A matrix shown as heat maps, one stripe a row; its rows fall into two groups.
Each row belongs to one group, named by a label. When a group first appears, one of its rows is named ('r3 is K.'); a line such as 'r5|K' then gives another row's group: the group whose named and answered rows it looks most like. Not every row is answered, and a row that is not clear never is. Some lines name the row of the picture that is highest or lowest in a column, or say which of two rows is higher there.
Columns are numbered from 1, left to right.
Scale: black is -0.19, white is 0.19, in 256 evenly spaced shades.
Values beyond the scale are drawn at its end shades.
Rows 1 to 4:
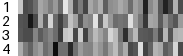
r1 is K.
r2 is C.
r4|K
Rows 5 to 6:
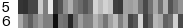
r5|C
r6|K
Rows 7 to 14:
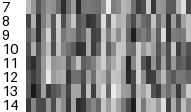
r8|C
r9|C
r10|C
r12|C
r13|C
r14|C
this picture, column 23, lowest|7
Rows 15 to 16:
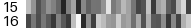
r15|K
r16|C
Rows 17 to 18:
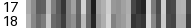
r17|K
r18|K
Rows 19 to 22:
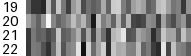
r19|C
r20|K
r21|C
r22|C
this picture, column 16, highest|22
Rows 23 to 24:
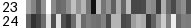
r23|K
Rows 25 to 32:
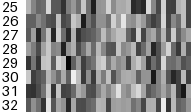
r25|K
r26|C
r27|C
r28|K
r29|C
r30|K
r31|C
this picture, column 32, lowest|31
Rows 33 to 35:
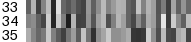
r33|C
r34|C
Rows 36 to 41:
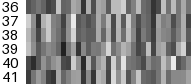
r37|K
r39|K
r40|C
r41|C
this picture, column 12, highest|39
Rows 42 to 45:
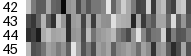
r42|K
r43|C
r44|C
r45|K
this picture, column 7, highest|43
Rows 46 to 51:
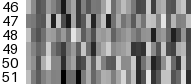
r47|C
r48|K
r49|K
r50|K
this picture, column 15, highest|50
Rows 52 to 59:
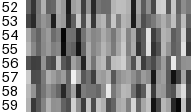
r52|C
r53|C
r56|C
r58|K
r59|K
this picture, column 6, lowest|53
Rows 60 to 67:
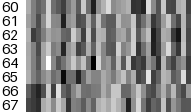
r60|K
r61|K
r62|K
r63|K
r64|K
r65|K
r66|C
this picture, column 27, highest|66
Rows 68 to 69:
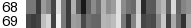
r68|C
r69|C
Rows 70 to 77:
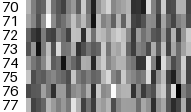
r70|K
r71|K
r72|C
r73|C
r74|K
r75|K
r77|K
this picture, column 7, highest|73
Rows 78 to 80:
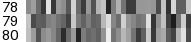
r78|C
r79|K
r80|K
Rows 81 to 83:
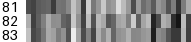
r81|C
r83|K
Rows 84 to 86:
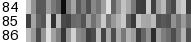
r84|K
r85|C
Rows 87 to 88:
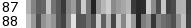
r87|K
